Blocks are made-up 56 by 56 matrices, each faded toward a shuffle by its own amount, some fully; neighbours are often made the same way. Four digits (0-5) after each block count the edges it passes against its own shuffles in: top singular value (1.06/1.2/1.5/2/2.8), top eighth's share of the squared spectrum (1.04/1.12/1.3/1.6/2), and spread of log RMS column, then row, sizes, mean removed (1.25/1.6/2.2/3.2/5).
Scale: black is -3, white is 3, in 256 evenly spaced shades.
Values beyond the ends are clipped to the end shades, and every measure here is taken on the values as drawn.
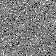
1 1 0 0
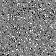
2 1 0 0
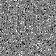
3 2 0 0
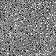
2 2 0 0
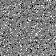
3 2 1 0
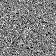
0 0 0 0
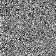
1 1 2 0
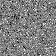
0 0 0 0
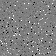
0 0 0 0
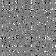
4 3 2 2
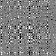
4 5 3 3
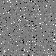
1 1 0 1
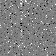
2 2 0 1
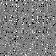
3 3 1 2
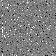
2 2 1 0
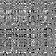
4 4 2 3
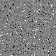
0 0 0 0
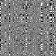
4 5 3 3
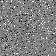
0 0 0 0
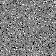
2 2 0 0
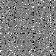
3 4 2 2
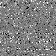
2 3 0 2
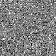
3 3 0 1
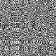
4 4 2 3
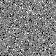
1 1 0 0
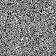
1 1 0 0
